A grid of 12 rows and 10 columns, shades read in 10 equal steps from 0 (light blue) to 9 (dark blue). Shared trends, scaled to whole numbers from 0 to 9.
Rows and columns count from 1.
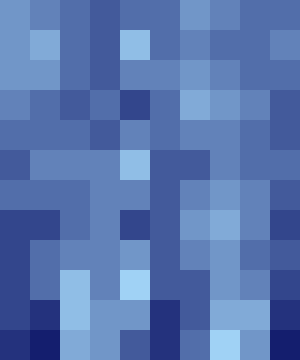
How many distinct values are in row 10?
7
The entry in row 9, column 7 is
4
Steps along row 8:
same down down up down down down up up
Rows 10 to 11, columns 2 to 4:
5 1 4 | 8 1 3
